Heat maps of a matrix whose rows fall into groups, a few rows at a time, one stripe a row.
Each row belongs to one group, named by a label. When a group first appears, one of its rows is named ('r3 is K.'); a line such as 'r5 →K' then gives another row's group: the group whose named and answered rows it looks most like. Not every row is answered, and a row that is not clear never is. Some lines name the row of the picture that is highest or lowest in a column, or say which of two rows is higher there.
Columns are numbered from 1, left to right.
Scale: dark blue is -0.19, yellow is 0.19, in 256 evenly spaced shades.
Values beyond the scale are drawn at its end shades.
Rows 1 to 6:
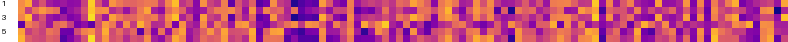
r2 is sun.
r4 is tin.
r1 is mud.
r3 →mud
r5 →sun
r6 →sun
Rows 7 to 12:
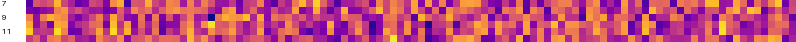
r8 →tin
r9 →sun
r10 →sun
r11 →sun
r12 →tin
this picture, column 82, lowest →12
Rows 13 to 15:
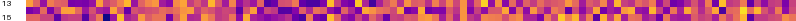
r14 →tin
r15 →mud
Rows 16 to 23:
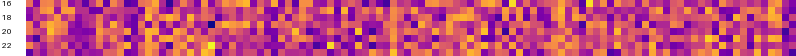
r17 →tin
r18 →tin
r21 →tin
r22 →mud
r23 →tin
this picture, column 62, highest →18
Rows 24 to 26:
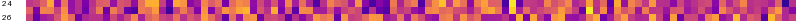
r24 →mud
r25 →sun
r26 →tin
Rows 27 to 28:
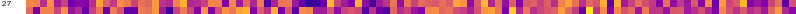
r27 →mud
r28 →sun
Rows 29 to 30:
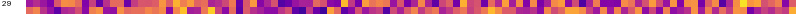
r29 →tin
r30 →mud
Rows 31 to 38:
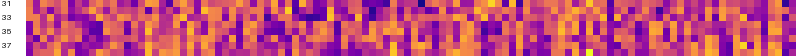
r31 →sun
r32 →sun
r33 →mud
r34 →tin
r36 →tin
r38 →tin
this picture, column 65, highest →32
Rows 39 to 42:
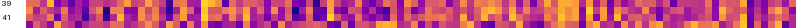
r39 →mud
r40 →sun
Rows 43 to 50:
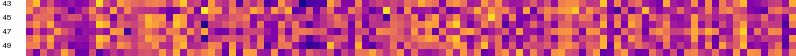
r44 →sun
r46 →mud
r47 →tin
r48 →mud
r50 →tin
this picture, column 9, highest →44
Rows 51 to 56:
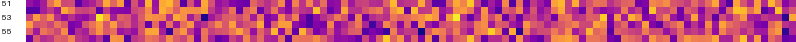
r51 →tin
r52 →tin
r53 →mud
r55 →sun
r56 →tin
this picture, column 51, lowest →55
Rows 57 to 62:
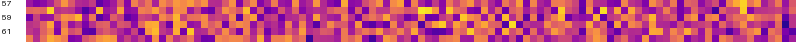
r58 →mud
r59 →tin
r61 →tin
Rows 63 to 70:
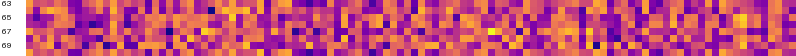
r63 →sun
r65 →tin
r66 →tin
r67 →sun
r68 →tin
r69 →mud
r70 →sun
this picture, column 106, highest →69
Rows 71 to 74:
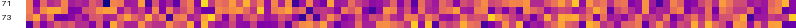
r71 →sun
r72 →sun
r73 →mud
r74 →tin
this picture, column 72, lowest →74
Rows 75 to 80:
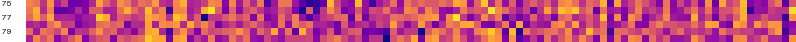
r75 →mud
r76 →mud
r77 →mud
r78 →tin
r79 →sun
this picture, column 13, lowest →80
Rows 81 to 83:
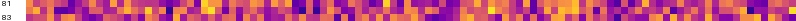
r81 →sun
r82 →mud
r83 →tin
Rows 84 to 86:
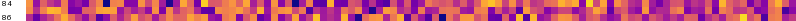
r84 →sun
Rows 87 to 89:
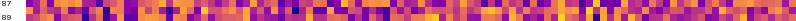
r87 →tin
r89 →mud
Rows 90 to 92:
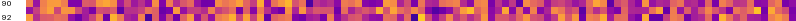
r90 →sun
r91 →tin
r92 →sun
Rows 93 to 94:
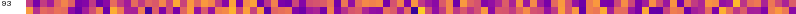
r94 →sun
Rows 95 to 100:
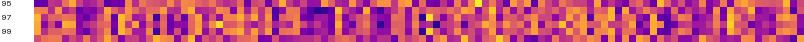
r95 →tin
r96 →mud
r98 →sun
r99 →sun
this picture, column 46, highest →95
